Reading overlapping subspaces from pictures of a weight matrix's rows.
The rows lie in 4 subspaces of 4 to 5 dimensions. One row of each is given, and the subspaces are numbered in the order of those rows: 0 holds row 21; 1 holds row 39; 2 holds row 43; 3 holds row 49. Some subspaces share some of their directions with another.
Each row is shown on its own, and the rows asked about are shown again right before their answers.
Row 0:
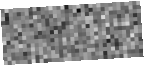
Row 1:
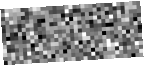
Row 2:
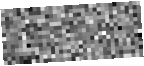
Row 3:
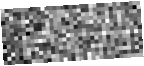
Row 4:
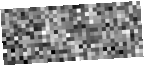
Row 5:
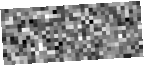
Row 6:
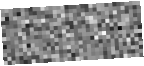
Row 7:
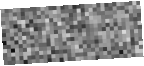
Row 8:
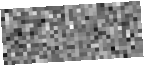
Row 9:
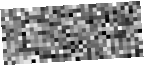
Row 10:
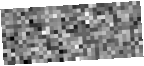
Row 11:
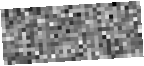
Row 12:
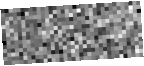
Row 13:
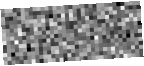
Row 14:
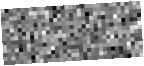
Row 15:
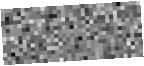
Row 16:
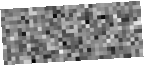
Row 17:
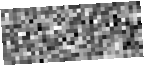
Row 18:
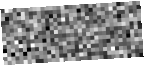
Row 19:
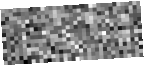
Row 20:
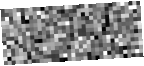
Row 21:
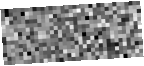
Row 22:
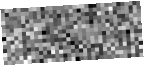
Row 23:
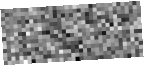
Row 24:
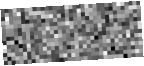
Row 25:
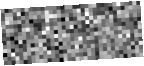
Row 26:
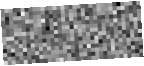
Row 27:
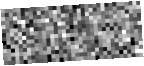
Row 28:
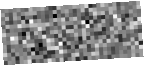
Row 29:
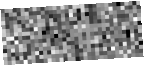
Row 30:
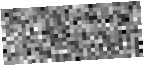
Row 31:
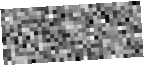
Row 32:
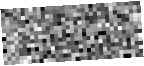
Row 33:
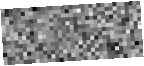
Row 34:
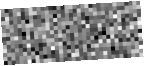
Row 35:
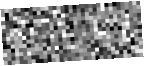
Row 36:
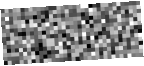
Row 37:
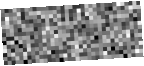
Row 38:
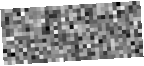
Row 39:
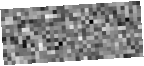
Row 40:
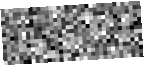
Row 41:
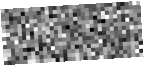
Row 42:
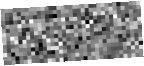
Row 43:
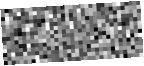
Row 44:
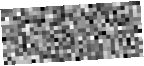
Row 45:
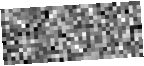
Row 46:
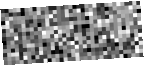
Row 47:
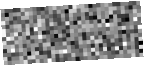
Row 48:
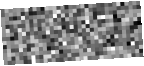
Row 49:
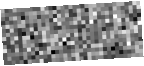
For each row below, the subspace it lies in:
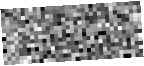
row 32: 0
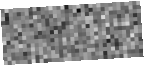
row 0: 3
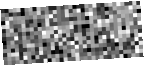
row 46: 0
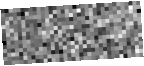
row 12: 0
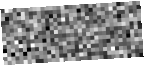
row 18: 0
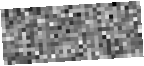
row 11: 0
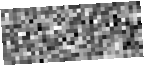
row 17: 3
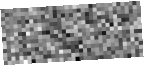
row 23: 3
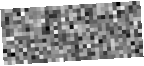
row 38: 3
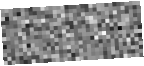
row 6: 2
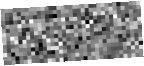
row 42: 1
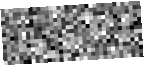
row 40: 3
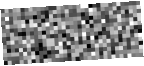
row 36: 1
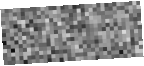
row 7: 2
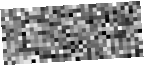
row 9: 0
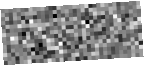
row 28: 1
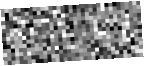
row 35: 2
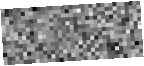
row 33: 0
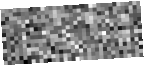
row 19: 3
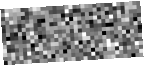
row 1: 0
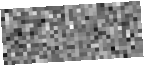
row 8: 2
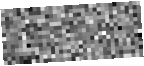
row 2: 0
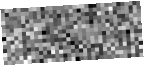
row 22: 2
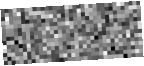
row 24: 2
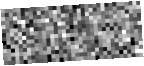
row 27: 2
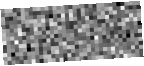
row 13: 3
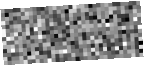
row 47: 0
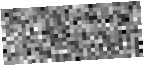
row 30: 0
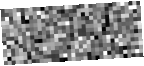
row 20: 2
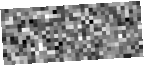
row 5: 1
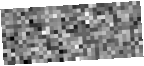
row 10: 1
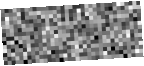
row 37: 2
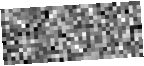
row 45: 1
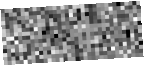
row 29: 0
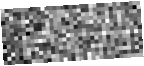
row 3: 2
